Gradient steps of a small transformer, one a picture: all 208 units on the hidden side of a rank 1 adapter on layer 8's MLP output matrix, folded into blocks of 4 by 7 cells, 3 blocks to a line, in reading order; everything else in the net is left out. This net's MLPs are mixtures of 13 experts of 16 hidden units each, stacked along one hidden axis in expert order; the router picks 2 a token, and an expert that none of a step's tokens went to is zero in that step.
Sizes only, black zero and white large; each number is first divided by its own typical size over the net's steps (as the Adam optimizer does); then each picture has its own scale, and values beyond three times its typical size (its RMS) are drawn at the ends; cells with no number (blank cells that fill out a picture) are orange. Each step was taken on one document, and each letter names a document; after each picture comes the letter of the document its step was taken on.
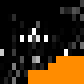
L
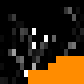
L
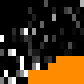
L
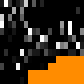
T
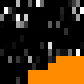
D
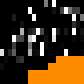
L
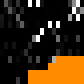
D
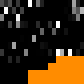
D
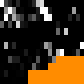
D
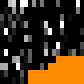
T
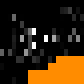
L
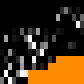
L
